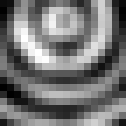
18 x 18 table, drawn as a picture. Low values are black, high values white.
The field is mottled with small blotches. No overall slope runs across the table. Concentric rings centre on the top middle. No row or column stands out.
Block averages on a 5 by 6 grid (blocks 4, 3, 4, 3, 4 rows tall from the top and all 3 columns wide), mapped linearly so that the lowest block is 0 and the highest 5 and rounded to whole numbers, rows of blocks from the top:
124331
253241
134321
023231
222233
